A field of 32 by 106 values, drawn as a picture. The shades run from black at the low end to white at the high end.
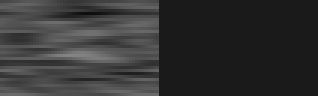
It is made of 1 by 2 panels. Panel 1,1: low, streaked across. Panel 1,2: very low, flat.
